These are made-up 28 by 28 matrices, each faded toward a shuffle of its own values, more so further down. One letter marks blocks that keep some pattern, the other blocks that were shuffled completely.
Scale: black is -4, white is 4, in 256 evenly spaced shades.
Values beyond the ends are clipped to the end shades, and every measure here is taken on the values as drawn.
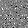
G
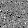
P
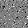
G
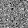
G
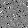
P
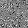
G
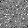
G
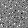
P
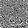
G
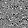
G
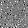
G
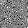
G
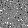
P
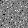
P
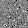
P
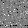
G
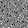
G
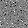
P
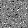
P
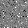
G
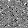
P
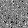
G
